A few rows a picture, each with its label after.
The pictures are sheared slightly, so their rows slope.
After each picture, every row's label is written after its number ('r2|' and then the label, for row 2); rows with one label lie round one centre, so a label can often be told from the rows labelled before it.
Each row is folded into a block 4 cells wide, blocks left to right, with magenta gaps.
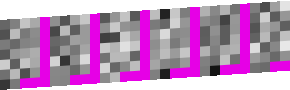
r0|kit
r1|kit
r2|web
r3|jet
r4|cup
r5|kit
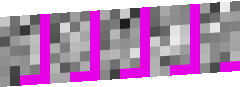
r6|cup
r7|web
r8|cup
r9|web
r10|jet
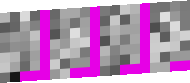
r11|jet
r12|web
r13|kit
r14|web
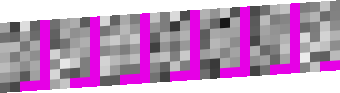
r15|jet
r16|web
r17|jet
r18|cup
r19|cup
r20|kit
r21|web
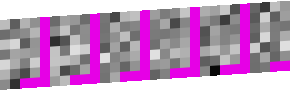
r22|jet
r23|web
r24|kit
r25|kit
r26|cup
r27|kit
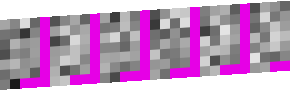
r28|cup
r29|web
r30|jet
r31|kit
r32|web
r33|web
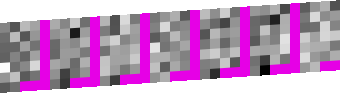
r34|kit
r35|cup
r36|jet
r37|web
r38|cup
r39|cup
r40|web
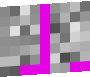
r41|jet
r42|web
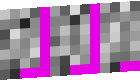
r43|cup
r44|cup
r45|jet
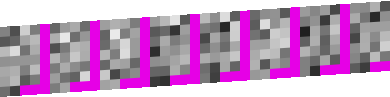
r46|jet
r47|web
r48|web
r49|cup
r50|cup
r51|web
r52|cup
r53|cup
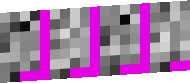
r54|cup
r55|jet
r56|cup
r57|jet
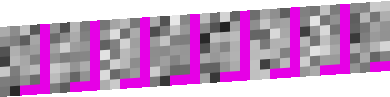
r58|cup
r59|jet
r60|web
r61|jet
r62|cup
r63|web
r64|web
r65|kit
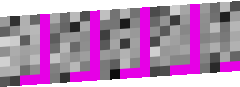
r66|jet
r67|cup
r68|cup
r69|kit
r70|cup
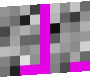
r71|cup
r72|cup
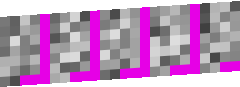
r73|jet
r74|web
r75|jet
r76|web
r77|web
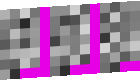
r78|cup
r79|cup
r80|kit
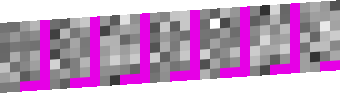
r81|kit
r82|kit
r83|jet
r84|kit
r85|kit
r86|jet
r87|web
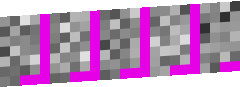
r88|kit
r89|kit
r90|kit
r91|web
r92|cup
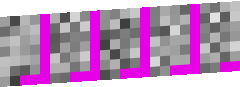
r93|jet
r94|kit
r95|kit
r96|web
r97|kit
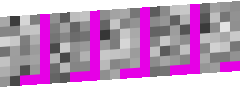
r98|jet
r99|kit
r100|web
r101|kit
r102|web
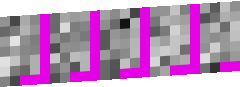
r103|jet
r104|kit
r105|cup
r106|web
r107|jet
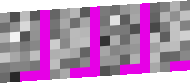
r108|jet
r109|web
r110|kit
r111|web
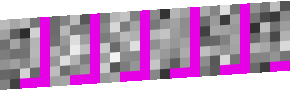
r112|cup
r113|web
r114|web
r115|jet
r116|cup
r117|cup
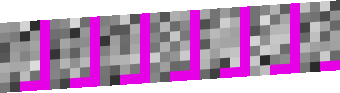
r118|cup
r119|cup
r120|cup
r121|kit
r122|jet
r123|web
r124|cup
